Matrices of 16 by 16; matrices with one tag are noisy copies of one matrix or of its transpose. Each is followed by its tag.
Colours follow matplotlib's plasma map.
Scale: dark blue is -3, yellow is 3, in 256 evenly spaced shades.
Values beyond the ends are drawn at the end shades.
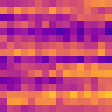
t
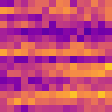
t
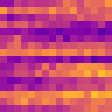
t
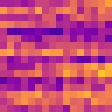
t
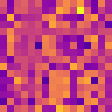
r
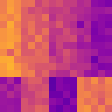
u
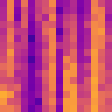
t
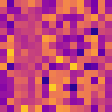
r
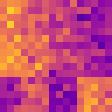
u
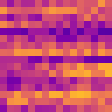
t
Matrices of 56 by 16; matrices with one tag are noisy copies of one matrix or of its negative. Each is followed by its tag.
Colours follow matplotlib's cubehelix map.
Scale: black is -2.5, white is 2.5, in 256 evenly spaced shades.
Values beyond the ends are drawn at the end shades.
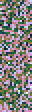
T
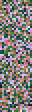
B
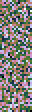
B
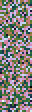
B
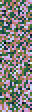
T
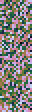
T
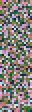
B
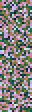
B
